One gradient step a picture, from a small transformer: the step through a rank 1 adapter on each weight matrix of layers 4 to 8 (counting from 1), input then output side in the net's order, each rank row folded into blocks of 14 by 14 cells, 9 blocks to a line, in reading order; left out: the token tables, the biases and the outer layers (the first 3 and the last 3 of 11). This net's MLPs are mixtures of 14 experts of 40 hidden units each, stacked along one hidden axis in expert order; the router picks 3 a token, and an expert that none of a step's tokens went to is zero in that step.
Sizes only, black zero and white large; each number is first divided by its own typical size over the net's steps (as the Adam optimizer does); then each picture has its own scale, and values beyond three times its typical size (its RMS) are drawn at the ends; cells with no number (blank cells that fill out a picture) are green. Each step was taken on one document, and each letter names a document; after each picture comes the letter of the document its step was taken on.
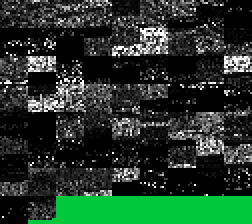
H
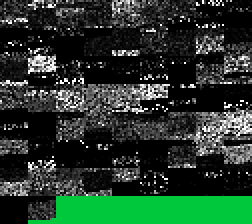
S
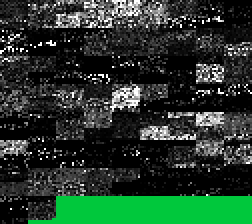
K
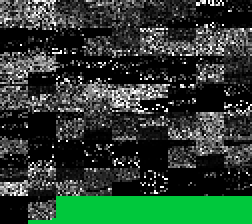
S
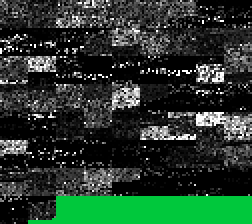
K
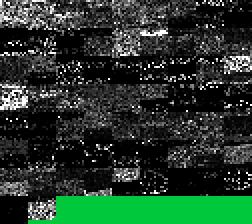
S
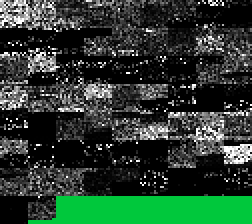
S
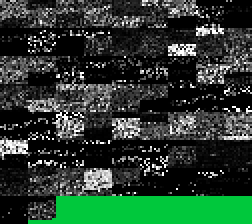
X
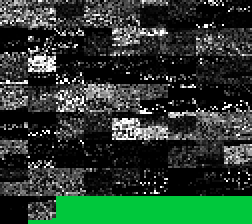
S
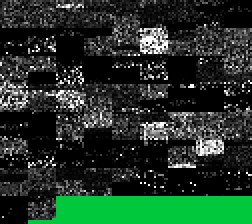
H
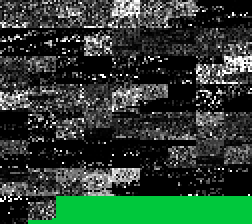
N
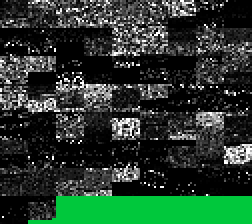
H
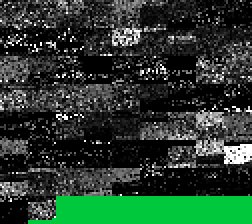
K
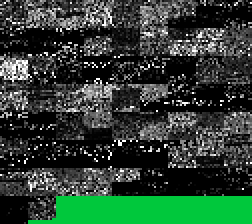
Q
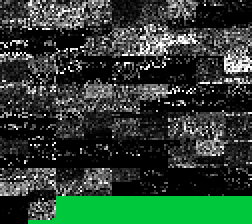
Q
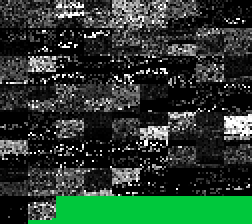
X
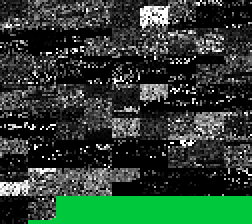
Q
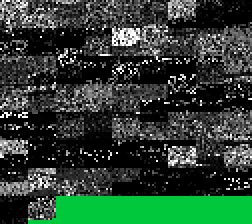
Q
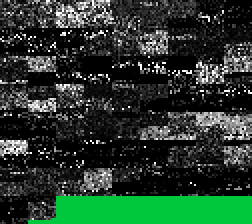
K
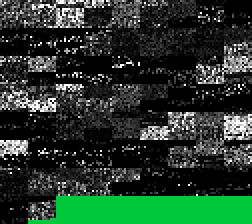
K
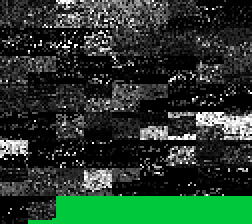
K
